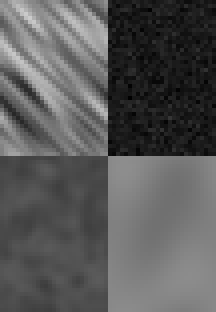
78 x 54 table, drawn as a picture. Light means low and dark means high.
The table splits into 2 rows of 2 panels. Panel 1,1: middling, slanting down to the right, strong in contrast. Panel 1,2: very high, fine-grained, faint in contrast. Panel 2,1: high, blotchy, faint in contrast. Panel 2,2: middling, smooth, faint in contrast.
